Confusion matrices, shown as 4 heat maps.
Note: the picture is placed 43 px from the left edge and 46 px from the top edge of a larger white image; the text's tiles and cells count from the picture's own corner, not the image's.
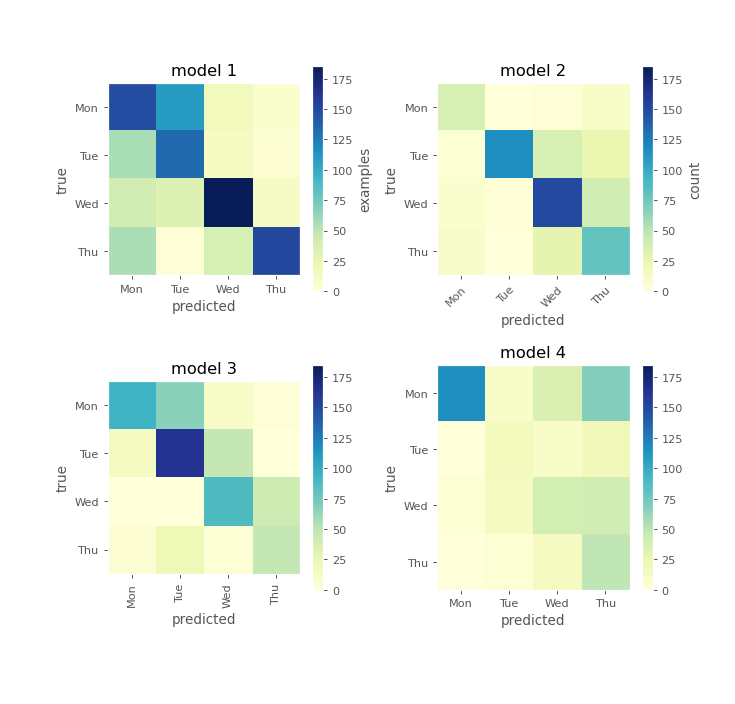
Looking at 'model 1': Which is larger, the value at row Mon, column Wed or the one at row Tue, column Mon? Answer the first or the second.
the second
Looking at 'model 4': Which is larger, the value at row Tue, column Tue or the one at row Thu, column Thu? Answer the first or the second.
the second
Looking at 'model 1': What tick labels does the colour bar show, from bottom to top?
0, 25, 50, 75, 100, 125, 150, 175
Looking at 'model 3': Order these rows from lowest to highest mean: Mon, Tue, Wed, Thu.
Thu, Wed, Mon, Tue
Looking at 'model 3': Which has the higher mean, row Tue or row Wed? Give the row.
Tue
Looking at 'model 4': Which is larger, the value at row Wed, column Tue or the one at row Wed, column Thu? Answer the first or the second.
the second
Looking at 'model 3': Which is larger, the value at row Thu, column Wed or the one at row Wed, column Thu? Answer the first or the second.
the second
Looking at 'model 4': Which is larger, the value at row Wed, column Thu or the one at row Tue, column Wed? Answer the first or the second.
the first
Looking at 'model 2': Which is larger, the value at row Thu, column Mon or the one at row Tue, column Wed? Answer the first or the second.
the second
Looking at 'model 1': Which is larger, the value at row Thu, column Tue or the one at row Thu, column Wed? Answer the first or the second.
the second
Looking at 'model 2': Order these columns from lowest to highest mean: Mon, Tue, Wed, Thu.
Mon, Tue, Thu, Wed
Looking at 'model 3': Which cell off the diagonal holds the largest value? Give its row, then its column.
Mon, Tue
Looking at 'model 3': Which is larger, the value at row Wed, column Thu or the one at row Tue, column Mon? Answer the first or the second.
the first
